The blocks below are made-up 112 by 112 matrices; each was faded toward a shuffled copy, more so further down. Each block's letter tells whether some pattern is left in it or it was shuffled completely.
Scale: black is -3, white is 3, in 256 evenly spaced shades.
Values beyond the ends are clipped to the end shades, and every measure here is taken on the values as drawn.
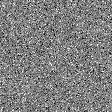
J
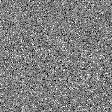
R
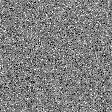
J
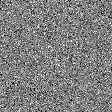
J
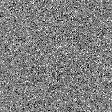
R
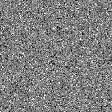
R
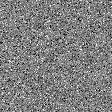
J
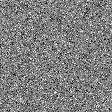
J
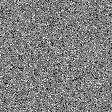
J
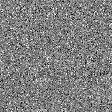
R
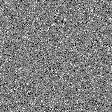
J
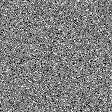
J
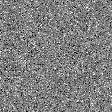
R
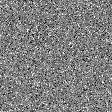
J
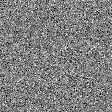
J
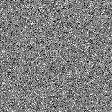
R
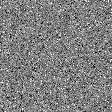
J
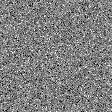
J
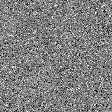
R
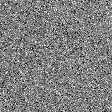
J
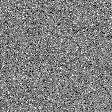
J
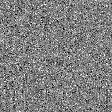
R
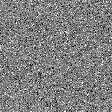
R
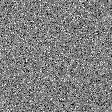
J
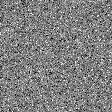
J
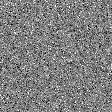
J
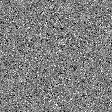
R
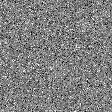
J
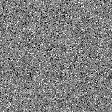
R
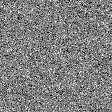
J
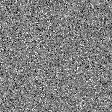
J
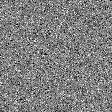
J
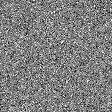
J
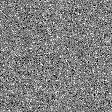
J
